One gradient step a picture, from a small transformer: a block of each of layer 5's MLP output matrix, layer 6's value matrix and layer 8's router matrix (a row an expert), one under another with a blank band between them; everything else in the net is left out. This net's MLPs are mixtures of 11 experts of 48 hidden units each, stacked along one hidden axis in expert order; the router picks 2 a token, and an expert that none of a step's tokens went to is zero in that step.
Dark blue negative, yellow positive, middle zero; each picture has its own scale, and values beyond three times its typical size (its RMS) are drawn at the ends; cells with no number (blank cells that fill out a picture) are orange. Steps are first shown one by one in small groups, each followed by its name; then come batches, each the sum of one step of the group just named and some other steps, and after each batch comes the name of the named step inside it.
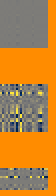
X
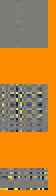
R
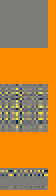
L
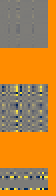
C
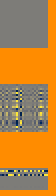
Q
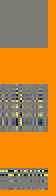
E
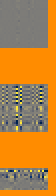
E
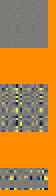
C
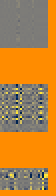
L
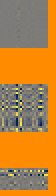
Q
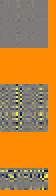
Q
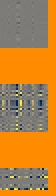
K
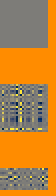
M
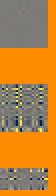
M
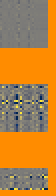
K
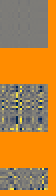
M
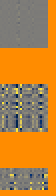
K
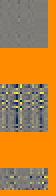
K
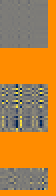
M
